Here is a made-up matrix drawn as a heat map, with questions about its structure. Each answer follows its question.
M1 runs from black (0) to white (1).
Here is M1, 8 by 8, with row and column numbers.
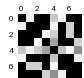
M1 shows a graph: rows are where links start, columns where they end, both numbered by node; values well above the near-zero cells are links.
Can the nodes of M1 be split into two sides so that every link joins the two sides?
no
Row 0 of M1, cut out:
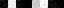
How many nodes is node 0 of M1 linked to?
3
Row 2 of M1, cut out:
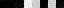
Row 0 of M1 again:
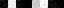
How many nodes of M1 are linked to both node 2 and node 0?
1
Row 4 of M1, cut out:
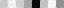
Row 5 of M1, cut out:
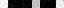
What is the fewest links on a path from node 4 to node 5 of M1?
1
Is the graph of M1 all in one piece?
yes
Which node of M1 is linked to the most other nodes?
node 4
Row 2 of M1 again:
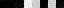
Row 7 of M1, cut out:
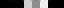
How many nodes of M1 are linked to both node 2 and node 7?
2
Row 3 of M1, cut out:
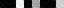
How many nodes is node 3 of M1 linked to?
3
